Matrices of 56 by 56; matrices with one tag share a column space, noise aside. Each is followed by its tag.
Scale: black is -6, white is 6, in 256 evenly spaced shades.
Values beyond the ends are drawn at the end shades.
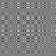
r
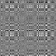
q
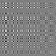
r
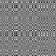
q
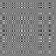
r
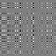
r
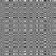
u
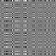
u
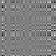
q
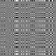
u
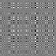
r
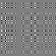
r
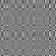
q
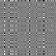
u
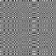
u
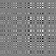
r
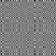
u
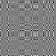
q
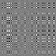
r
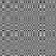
q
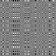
u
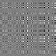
r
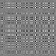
r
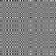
u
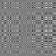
r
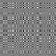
r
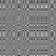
q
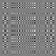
r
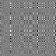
r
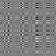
r
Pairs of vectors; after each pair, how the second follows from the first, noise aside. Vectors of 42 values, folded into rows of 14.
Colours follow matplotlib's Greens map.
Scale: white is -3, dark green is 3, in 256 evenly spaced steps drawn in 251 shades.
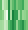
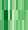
negated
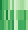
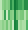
negated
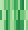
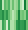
sign-scrambled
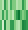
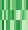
negated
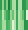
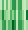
negated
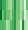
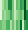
negated
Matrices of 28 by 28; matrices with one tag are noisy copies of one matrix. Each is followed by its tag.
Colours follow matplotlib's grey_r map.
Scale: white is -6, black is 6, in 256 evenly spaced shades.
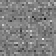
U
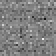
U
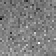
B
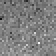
B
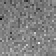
B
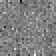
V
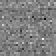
U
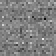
U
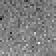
B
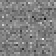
U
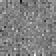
V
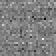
U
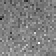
B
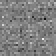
U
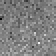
B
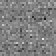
U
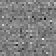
U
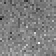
B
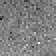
B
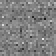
U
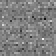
U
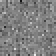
V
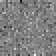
V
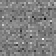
U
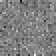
V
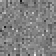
V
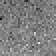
B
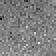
B
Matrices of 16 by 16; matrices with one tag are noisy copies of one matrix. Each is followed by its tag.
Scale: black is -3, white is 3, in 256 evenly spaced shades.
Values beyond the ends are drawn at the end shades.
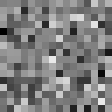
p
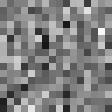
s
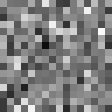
s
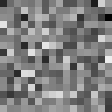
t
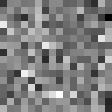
t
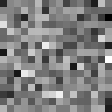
t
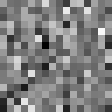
s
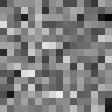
t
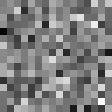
p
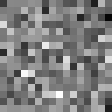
t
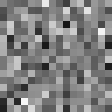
s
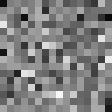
t
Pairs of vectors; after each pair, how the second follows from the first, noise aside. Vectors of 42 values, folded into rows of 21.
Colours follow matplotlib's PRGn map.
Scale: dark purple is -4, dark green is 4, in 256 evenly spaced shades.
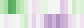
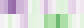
negated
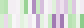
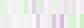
shrunk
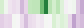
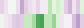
wrapped around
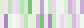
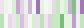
wrapped around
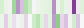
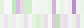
shrunk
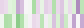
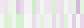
shrunk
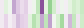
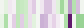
wrapped around
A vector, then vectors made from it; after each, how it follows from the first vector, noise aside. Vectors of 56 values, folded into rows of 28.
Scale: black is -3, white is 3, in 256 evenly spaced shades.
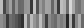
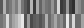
negated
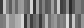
negated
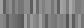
shrunk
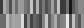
negated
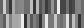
negated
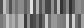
negated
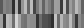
wrapped around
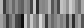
copied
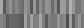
shrunk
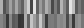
copied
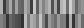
copied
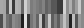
wrapped around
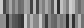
copied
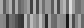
copied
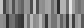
copied
